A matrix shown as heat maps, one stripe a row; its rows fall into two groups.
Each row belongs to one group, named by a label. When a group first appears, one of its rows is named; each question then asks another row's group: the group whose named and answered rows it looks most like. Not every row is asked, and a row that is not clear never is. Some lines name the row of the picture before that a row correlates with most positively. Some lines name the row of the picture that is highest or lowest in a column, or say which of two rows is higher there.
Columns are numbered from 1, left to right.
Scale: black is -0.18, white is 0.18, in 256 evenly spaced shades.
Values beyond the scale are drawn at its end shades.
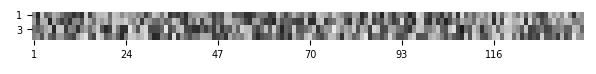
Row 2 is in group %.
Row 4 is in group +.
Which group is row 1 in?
%
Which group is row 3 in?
+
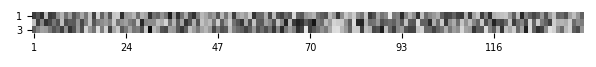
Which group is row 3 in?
%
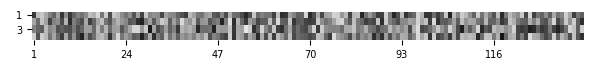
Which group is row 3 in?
+
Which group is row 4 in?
%
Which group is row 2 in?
%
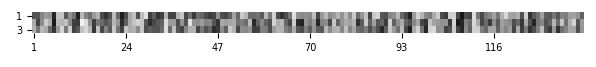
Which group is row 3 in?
+
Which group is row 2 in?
+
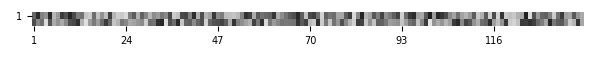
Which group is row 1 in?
%
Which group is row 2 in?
+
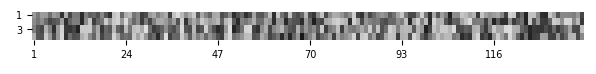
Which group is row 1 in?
%
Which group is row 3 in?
+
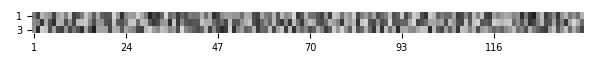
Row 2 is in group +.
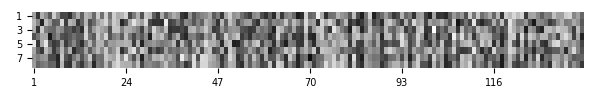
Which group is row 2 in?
+
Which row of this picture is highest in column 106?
4
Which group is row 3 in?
%
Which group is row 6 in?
+
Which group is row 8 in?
%
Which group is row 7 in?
%
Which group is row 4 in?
%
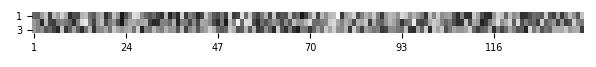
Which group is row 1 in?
+
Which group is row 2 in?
+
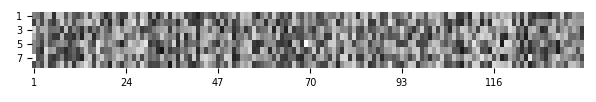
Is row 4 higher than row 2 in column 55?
No
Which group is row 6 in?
+
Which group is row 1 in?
+
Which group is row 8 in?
+
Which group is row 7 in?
%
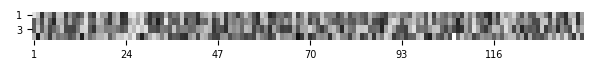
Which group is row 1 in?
+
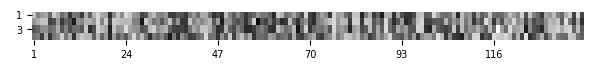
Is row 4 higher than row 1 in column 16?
No
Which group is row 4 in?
+
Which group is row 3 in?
%
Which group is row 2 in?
%
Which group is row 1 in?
%
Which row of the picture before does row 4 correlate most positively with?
3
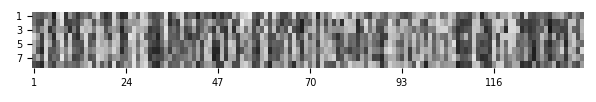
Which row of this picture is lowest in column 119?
3
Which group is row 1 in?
+
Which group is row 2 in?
+
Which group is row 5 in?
+
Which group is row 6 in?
+
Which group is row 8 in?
+
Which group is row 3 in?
+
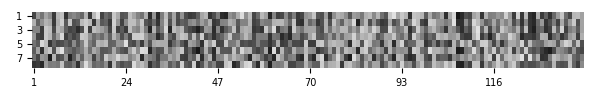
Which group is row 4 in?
+
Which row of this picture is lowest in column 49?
1
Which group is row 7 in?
%
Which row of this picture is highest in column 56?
7
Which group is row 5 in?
%
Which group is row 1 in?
+
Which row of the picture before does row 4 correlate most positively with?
2
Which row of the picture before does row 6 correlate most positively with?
1
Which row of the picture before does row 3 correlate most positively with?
1
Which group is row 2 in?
+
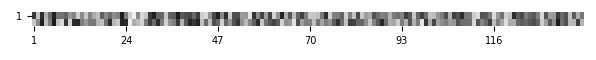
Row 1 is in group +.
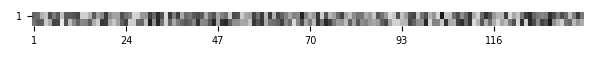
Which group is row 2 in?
+
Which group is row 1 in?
+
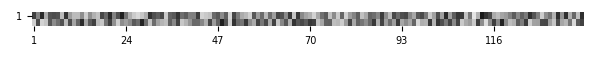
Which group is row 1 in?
+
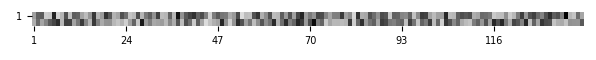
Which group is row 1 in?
+
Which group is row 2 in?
%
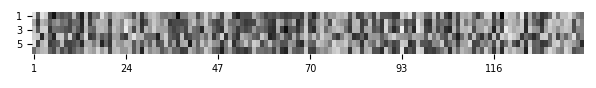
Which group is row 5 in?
%
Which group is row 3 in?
%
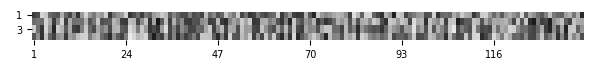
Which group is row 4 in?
+
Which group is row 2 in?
+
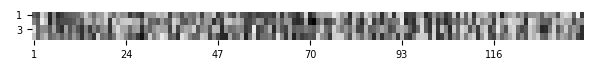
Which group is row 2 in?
%
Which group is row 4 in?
%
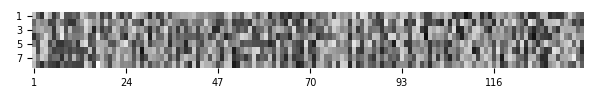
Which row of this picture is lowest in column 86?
7
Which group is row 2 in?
%
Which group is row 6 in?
%
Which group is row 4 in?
+
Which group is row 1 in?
+
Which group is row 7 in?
%
